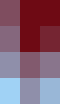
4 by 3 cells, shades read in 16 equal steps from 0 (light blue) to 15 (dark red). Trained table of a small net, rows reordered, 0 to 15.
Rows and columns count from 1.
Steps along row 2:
up down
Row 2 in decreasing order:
15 13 8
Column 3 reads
15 13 7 2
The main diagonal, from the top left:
10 15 7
